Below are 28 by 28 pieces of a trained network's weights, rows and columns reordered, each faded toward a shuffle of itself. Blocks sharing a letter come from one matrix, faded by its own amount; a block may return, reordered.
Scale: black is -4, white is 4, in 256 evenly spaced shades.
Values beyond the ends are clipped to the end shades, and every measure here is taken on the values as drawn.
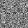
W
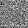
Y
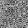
W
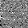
Y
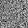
W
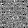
Y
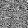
W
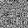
W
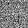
Y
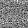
Y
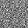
W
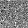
Y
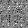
Y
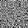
W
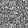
W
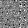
Y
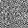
W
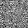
Y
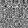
W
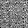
Y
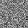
W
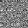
W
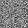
W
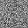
W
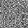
W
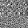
W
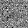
Y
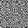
W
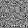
W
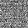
Y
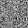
W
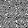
Y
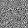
W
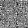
Y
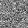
W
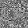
W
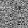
W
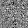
Y
